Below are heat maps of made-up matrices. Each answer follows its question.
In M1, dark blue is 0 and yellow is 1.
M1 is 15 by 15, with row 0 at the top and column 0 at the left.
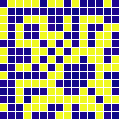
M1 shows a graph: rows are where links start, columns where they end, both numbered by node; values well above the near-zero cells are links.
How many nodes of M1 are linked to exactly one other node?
1
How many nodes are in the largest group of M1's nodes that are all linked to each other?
5
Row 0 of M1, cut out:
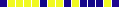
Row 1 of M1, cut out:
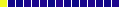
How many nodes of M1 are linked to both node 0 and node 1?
0
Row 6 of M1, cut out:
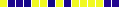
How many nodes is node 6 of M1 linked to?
8
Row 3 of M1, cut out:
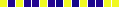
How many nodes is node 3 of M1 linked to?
7
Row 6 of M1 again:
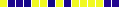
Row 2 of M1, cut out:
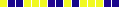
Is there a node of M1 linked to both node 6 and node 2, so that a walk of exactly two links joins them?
yes
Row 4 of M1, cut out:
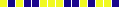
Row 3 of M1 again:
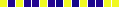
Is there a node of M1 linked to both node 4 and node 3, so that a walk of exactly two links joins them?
yes
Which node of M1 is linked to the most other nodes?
node 12
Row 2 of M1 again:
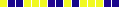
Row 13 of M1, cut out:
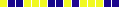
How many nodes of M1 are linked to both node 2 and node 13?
8
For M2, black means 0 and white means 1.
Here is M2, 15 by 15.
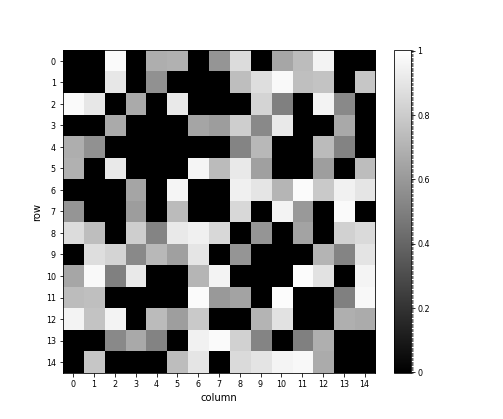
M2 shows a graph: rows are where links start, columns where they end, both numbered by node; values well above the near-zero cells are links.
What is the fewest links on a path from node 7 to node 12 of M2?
2
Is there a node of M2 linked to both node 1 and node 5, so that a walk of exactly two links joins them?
yes
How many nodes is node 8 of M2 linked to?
11
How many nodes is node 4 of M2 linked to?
6
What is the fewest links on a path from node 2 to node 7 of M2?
2
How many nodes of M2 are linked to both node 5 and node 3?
5
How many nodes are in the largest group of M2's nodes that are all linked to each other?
5
